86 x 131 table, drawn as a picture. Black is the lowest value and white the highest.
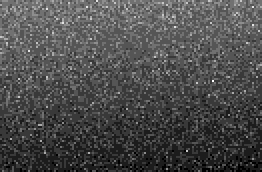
No regular stripes run through it. Values rise toward the top. On average the colour sits 30% of the way up the scale. Fine speckle covers the field.
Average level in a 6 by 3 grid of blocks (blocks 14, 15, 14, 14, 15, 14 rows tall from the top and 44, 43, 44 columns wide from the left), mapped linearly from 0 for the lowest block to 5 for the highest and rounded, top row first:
5 5 5 / 4 4 4 / 3 3 3 / 2 2 2 / 1 1 1 / 0 0 0
